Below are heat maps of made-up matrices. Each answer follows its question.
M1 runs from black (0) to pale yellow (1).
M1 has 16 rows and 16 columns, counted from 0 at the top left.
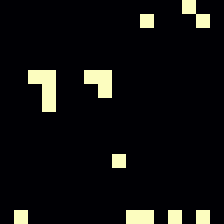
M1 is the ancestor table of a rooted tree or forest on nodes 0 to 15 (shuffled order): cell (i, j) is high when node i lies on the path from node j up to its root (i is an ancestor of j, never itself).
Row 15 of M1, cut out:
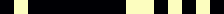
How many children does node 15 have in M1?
3
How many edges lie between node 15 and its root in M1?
0
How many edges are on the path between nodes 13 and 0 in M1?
1
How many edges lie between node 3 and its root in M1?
3
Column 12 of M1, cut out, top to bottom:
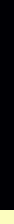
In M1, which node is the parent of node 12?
15
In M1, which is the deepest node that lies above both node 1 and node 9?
15
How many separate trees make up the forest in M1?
5
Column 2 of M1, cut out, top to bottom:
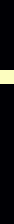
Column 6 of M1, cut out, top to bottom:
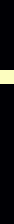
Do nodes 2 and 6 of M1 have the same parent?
yes
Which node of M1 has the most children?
15
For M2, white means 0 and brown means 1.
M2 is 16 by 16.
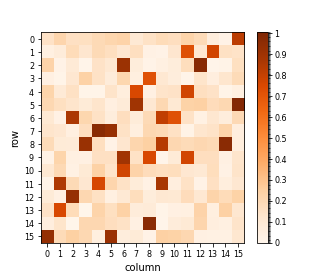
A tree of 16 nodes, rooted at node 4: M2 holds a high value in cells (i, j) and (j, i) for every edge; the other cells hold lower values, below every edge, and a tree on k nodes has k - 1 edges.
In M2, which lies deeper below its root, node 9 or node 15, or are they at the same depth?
node 15
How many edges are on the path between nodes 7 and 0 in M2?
3
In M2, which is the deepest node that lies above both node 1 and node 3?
11
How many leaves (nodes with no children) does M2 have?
6
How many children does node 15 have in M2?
1
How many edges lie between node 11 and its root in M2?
1
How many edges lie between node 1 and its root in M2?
2
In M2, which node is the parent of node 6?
9
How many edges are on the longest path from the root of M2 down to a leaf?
5
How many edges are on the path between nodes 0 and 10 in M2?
8
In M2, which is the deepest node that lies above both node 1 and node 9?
11
